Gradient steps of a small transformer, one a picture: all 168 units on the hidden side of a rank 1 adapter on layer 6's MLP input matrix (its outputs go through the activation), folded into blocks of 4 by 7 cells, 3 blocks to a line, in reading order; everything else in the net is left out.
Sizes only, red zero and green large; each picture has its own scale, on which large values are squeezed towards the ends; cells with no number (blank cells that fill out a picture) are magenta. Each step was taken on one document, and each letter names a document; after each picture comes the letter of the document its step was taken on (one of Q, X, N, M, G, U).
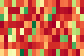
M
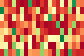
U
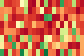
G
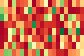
G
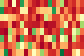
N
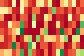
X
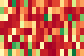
G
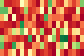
U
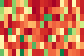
G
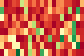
U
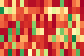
N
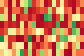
U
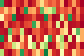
G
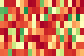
N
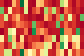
N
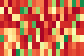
U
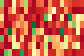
N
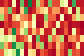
U
